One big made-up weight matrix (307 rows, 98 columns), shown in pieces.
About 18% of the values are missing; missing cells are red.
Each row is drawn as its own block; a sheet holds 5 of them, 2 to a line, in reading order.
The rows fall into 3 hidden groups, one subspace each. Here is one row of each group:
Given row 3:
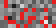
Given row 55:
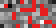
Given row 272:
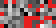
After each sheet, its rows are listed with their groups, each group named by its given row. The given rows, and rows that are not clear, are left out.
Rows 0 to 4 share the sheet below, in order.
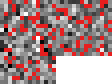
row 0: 272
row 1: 272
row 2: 3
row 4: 55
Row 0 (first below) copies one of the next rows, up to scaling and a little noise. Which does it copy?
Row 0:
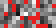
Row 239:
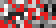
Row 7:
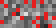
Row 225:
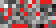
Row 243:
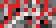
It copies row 7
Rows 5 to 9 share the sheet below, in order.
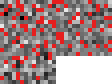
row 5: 55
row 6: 55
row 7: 272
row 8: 55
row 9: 272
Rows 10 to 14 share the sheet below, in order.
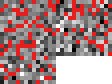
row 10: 3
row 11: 3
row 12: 3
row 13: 3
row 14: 55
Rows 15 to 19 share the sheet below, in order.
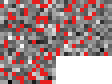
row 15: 3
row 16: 55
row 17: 55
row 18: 3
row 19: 3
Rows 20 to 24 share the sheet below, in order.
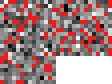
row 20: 3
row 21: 55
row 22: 3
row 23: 55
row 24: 55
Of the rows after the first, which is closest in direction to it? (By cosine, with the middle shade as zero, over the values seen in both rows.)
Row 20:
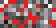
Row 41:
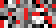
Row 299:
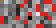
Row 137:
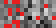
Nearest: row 299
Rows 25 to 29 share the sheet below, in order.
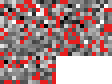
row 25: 55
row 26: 3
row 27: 3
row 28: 55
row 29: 272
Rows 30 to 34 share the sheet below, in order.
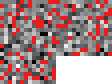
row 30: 3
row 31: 3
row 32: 272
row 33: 3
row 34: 55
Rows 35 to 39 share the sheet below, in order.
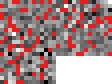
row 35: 55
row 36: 55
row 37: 3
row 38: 55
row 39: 272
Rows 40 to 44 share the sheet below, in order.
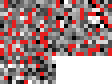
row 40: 55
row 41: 3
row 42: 272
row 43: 272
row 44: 55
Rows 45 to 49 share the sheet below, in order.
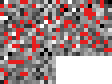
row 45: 3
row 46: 55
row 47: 3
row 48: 55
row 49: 3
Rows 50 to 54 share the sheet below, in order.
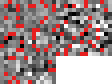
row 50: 55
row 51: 3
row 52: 55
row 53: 3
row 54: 272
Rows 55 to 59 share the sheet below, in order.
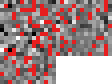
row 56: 3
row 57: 55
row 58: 3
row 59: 272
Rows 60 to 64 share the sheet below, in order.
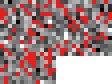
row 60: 3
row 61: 272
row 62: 55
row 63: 55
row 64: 272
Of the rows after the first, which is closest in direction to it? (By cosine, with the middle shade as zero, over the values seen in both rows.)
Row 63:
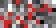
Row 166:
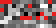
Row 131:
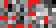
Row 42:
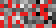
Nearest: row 42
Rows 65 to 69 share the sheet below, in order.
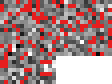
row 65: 55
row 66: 272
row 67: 3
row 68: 272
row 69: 272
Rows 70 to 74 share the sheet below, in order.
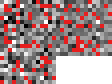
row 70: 3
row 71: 55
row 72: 3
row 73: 272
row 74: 55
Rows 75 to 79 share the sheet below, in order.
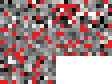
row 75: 3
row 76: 272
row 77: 55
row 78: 272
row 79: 55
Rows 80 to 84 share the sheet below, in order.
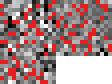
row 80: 272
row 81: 55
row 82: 3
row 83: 3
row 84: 272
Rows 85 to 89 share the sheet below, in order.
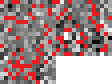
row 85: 55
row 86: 3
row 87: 3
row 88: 55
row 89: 3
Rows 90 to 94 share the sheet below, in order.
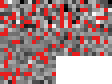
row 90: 3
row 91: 55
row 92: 3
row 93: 55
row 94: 3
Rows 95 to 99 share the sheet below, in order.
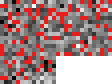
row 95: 55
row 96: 272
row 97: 272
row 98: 55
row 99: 272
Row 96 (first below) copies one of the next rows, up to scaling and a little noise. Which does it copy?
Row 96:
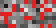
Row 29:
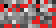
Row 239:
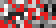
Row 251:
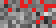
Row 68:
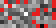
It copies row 29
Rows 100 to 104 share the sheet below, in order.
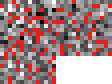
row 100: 55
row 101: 272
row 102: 55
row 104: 55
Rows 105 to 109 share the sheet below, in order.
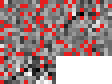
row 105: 3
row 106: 272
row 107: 3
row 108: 3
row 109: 272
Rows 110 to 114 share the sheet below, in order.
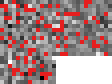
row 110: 3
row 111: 3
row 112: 55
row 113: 272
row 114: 55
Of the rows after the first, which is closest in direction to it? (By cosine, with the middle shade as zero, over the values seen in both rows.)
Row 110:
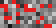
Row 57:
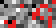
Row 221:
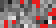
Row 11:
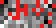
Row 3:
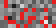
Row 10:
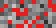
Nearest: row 10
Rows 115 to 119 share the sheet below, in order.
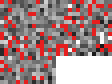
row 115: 272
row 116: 3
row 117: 55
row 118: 272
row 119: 3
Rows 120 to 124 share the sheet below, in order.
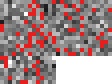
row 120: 272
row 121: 3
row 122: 55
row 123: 55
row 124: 55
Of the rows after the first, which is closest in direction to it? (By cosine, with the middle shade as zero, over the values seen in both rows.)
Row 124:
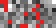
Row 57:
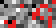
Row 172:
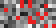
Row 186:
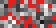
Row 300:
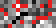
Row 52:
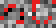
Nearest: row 57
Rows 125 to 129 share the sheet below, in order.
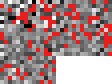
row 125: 3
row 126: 3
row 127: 3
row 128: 3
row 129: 3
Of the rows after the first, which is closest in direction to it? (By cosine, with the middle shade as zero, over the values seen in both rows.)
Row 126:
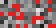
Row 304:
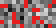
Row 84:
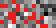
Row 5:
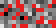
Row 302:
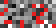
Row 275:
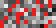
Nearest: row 275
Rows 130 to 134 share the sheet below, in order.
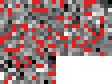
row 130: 55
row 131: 55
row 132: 3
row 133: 55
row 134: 55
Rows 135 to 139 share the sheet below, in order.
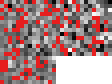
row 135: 55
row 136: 55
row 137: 272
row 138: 272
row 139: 55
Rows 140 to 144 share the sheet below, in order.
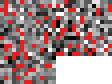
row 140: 55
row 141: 55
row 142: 3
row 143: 55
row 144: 55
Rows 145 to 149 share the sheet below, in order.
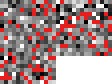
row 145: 55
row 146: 3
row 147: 55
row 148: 55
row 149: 3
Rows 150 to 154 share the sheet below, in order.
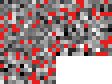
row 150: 3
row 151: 272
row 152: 3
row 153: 55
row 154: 55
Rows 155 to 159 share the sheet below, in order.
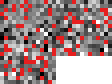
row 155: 3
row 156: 55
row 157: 3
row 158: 3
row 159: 3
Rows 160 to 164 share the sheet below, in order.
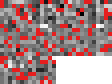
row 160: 272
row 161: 272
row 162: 3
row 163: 272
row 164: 55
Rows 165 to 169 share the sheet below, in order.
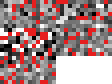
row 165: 272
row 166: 272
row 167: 272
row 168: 55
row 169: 55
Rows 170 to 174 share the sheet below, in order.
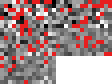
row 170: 55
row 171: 3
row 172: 272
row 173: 272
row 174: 3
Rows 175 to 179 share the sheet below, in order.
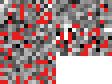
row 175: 3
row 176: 272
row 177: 272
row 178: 55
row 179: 3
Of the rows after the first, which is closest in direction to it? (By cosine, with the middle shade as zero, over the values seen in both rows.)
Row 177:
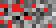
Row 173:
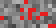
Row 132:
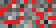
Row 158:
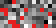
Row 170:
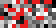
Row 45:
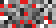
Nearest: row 45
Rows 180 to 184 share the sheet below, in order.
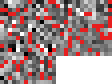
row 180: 55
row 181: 272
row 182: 3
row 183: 55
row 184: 272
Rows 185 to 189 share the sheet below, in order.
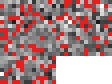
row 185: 3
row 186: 272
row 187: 3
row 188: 272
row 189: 3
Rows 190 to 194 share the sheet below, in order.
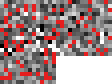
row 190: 272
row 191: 272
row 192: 272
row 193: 272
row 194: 55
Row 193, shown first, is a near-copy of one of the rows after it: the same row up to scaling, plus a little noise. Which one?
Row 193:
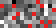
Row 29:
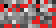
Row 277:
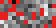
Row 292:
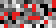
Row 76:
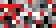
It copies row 277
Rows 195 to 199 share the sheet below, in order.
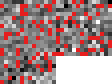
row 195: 272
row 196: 55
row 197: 3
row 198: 3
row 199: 272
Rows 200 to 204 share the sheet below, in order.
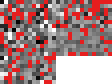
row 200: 3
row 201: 55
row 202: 55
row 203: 272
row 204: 3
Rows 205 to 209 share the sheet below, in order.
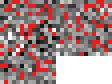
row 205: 3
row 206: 272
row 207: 55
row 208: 3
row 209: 55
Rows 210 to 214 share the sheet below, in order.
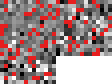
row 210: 55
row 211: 272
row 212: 3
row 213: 55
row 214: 55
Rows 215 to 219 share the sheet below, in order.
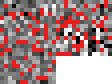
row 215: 272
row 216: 272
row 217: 3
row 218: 272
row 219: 272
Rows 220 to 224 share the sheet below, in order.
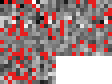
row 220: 3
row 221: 3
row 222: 3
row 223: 272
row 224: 272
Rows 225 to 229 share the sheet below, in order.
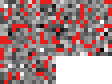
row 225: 272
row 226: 3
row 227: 55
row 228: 3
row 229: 55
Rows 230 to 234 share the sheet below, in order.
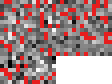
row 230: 3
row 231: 3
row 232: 55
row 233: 55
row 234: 55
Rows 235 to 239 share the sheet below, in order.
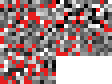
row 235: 55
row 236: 3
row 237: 3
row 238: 55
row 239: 272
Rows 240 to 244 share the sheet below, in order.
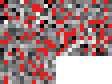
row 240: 3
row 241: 3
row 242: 55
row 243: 272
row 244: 272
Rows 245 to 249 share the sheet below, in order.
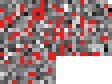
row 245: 272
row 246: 55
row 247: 3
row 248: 3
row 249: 3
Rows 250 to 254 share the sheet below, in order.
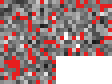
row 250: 272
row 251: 272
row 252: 55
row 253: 55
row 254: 272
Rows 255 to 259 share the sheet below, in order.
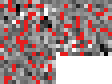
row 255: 272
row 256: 3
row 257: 272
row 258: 3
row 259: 272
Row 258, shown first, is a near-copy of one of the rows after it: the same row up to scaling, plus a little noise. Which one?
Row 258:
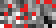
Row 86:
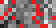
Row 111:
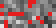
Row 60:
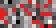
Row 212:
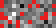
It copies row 111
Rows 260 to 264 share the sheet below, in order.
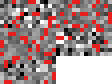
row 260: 272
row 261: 272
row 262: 272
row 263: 55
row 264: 55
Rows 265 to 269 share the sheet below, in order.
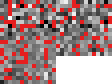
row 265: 3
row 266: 3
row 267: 55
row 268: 3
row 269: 3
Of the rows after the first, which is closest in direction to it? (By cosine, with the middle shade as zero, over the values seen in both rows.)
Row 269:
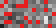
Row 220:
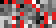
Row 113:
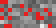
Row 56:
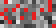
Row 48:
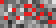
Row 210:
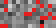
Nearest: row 113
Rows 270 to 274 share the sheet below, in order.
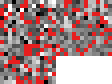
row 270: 55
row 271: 272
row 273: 55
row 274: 272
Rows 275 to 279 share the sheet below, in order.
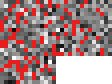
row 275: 272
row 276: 3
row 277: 272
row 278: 3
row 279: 272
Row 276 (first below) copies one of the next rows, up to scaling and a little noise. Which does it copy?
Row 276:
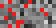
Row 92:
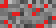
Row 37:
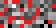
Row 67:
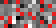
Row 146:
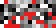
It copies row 92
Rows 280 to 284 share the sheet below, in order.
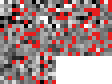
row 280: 3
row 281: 55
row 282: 272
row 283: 55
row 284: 272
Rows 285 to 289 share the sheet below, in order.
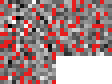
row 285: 3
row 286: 55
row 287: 3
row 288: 272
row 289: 55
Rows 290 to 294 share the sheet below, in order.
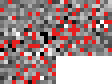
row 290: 3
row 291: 3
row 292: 272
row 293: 272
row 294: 55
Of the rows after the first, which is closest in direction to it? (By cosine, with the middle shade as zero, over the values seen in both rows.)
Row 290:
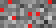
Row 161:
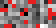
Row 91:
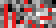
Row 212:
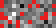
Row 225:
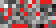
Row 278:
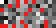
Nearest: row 212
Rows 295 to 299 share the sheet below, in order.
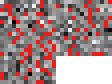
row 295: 55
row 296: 272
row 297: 3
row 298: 55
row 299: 272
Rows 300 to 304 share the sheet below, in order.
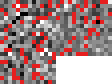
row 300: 272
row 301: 55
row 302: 3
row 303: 55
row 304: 55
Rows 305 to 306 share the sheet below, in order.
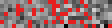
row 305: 55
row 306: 3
